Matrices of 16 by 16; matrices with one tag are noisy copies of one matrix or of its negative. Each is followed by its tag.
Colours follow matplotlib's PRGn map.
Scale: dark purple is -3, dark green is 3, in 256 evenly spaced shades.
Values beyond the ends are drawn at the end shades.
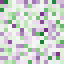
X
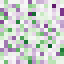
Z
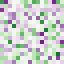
X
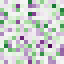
Z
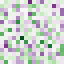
Z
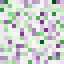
X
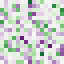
Z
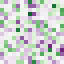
Z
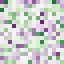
X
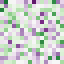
X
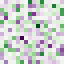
Z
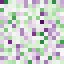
X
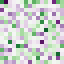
X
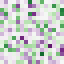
Z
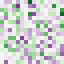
Z
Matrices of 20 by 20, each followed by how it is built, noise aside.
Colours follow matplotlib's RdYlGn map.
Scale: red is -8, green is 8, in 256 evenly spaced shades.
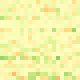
uneven rows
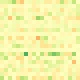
uneven rows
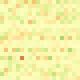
uneven rows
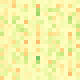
uneven columns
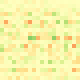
uneven rows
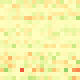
uneven rows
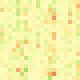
uneven columns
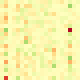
uneven columns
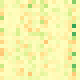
uneven columns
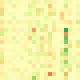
uneven columns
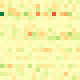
uneven rows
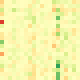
uneven columns
